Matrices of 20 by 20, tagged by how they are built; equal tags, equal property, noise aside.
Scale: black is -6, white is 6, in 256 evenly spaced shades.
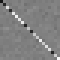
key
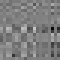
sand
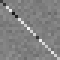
key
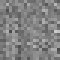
sand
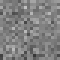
sand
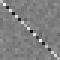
key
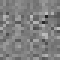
sand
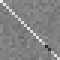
key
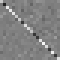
key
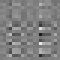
sand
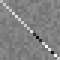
key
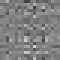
sand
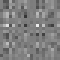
sand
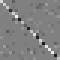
key
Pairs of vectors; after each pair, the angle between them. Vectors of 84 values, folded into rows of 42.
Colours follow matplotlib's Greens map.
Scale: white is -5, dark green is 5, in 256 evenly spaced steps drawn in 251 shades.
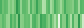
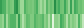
partly aligned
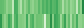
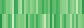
nearly parallel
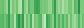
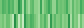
partly opposed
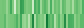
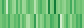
orthogonal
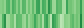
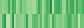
partly aligned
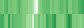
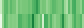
partly opposed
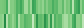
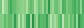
orthogonal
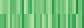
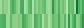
nearly parallel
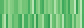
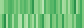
nearly opposite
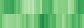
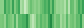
partly aligned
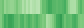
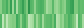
partly opposed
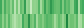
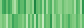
orthogonal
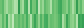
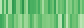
partly opposed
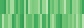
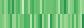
partly opposed
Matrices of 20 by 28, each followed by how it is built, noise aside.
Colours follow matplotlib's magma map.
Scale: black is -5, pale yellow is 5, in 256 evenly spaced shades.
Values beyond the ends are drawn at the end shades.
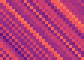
Toeplitz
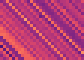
Toeplitz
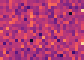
noise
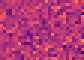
noise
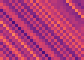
Toeplitz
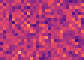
noise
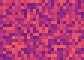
noise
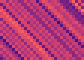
Toeplitz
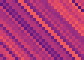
Toeplitz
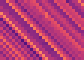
Toeplitz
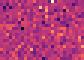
noise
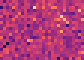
noise
